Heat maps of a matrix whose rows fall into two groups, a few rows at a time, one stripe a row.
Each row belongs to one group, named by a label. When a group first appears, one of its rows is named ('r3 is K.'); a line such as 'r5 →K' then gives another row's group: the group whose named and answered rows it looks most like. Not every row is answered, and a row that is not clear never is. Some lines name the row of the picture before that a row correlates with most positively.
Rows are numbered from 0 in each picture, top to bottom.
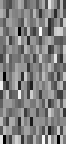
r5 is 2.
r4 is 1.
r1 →1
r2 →2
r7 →1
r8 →2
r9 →1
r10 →1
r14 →2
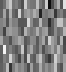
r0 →2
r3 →2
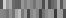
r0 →2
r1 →1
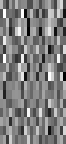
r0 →1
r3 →1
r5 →2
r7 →1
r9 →2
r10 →2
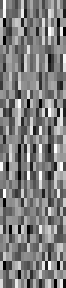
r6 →2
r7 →2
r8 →1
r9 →1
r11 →1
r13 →1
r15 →2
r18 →1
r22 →2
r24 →2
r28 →2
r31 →1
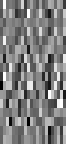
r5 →1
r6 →2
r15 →2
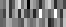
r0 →1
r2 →2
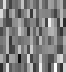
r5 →1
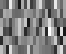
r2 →1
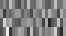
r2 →2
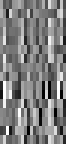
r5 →1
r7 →2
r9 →2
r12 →1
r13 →1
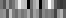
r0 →1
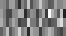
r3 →1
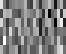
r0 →1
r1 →2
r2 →1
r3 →1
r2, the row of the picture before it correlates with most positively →1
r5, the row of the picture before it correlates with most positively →2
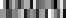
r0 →1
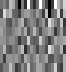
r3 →1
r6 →2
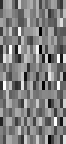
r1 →2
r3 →1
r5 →1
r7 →1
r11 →2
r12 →1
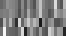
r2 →1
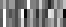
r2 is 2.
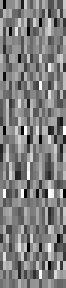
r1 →2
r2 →1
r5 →2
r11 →1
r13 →1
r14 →2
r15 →1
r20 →1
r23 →2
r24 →2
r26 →1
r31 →1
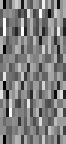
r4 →1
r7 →1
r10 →1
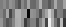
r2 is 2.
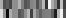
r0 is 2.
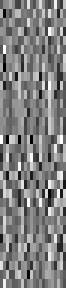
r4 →2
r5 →2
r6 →2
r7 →2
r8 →1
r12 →1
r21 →2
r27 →1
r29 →1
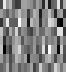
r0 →2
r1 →1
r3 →1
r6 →1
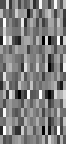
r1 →1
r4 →2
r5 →1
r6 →2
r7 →2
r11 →2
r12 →2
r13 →2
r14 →2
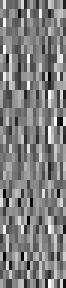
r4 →2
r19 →2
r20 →1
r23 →2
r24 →1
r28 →2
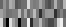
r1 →1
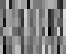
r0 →1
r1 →2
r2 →2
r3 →2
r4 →2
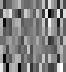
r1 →2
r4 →2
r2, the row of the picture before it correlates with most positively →5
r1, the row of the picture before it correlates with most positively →3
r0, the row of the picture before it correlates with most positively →5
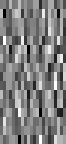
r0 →1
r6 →1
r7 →2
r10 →1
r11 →1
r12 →1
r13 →2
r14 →2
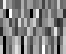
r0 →2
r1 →1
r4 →2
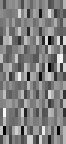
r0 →2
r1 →1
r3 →1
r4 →2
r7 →2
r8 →1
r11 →2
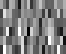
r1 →2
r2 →1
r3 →1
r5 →2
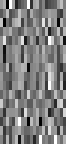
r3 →2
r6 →2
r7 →1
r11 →1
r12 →2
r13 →1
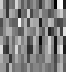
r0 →1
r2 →1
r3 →2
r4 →1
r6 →1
